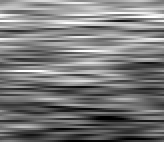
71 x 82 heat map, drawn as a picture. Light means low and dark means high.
Values rise toward the bottom. Overall the values sit about 50% of the way up the scale. Streaks run across, left to right.
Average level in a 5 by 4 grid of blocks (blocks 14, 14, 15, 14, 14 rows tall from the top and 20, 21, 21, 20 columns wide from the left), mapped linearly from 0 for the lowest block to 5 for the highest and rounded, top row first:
0000 / 2211 / 2113 / 3433 / 3454
